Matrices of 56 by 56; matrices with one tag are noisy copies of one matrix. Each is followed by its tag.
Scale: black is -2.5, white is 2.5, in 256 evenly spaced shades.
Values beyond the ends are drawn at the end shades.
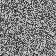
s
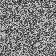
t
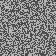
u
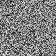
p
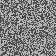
s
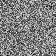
p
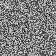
u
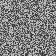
u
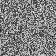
s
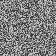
u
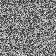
t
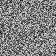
p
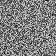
p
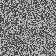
s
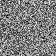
p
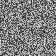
s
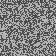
t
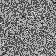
s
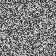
t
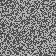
p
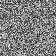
t
